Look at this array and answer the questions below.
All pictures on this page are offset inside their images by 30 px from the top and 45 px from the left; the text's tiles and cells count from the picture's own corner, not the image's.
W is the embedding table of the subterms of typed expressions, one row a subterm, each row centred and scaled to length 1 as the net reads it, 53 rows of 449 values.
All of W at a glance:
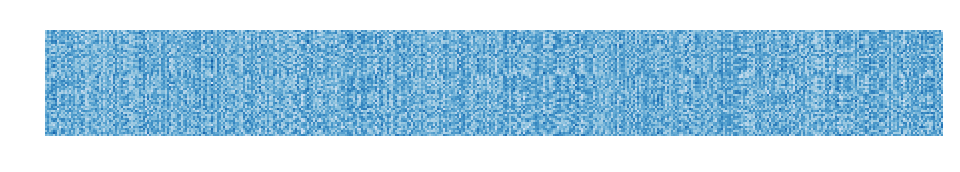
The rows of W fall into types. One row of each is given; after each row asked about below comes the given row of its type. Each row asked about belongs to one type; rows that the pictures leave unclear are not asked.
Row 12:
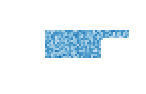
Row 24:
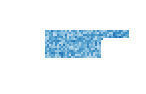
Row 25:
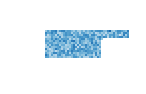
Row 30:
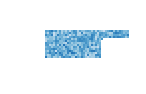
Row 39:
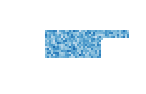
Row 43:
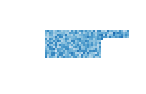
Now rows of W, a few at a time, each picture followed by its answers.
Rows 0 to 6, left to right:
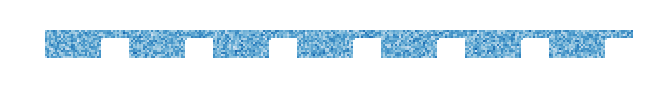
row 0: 39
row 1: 24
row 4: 24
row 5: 30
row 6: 25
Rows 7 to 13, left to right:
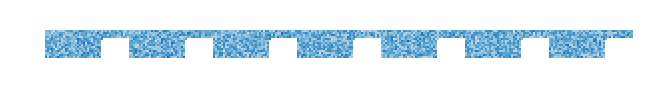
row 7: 12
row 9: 43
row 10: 43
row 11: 24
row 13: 25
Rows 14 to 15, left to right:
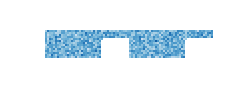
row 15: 24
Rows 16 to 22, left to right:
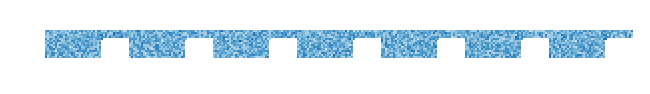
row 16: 43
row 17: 39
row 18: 24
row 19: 43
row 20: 39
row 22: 43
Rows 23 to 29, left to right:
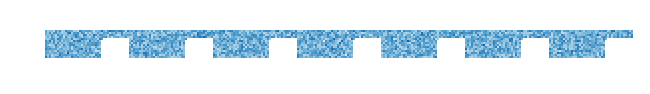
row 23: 12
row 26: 25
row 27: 24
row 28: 25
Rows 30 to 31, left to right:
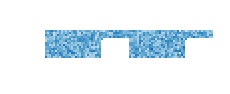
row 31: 30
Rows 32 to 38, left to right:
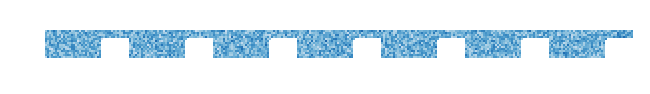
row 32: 39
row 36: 39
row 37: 25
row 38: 24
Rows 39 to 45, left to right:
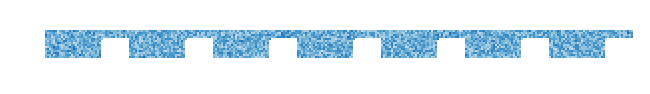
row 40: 12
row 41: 24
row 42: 43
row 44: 25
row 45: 39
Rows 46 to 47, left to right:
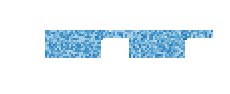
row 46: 43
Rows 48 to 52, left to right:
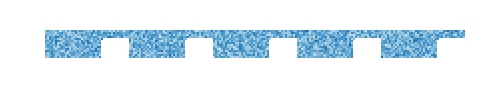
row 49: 43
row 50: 39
